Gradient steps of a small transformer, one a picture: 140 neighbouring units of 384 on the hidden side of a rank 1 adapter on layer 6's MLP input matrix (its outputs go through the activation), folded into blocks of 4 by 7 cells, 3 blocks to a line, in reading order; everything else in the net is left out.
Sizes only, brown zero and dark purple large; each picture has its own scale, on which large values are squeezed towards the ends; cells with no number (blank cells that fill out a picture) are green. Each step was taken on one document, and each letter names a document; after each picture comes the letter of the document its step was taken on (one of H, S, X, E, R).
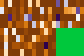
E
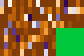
E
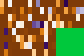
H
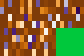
H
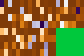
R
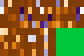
R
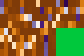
R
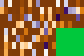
E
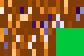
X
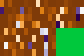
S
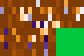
X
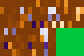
X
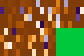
S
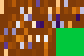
H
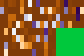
H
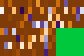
X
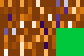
E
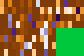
E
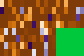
S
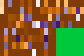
H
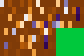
H
